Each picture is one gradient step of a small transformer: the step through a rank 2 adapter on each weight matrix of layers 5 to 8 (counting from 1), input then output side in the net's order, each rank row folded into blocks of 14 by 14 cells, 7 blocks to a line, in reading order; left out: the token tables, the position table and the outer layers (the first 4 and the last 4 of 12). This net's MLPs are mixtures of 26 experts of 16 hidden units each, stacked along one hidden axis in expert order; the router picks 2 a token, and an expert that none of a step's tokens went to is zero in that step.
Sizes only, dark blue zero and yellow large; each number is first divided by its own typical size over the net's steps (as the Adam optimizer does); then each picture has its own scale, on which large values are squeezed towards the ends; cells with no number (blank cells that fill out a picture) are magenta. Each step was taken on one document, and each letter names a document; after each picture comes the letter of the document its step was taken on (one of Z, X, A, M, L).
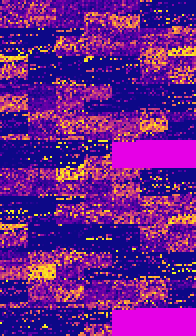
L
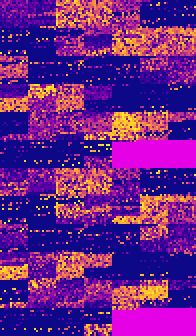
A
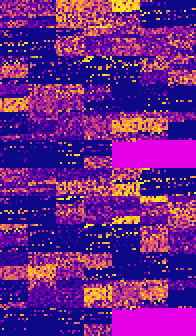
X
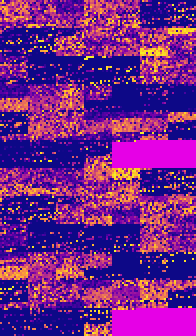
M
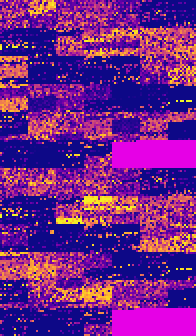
X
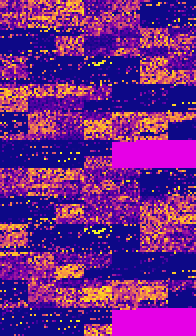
A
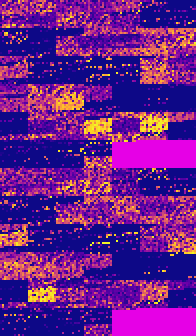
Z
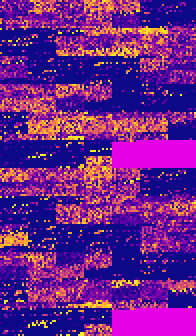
M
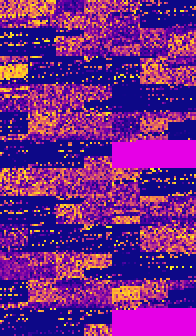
X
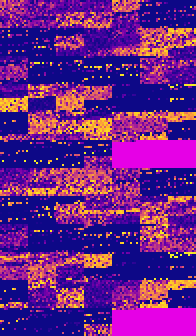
A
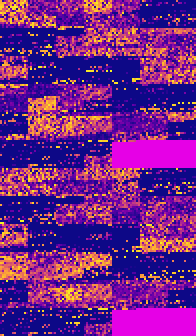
L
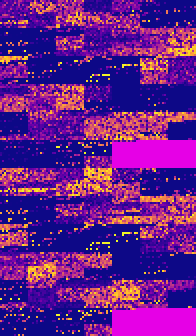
Z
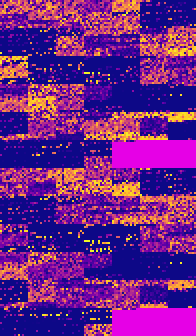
M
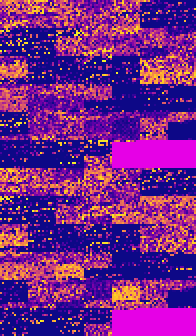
X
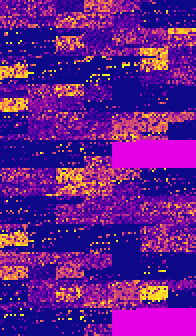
Z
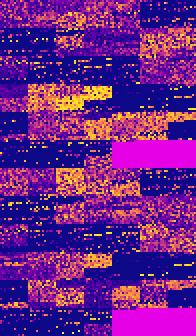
A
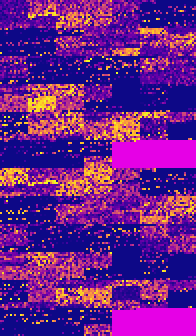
Z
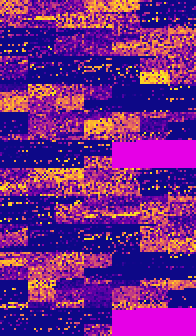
A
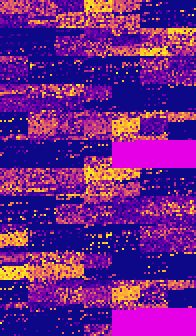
Z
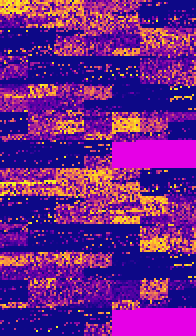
A
